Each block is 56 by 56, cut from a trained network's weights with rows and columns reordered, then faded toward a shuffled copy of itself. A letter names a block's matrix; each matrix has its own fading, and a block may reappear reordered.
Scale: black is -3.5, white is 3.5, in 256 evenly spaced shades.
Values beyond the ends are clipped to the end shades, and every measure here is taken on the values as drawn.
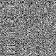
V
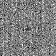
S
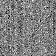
S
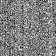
S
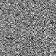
V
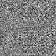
V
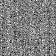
S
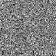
V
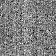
S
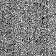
S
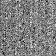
S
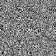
V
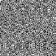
V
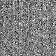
S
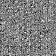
S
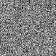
V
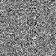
V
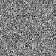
V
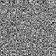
V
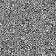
V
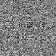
V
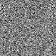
V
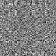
V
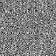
V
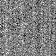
S
